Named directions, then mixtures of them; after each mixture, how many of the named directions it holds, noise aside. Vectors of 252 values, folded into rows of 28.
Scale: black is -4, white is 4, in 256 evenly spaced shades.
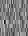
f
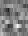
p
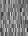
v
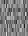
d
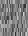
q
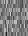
two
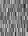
three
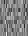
one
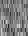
three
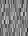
three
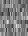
two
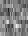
two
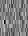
one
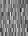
one
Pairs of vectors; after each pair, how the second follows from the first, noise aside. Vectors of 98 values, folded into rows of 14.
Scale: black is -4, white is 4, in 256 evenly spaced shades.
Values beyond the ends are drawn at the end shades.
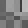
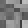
wrapped around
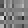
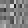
wrapped around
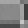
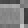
wrapped around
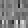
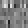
reversed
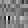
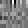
wrapped around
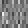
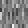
wrapped around
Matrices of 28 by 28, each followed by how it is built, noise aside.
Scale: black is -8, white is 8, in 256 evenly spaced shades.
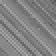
Toeplitz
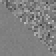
upper triangular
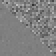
upper triangular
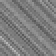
Toeplitz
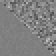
upper triangular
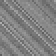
Toeplitz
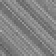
Toeplitz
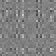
low rank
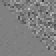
upper triangular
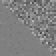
upper triangular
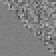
upper triangular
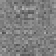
low rank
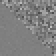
upper triangular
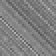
Toeplitz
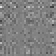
low rank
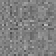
low rank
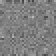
low rank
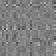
low rank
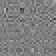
low rank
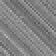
Toeplitz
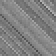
Toeplitz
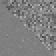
upper triangular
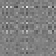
low rank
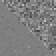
upper triangular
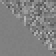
upper triangular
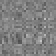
low rank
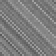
Toeplitz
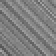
Toeplitz
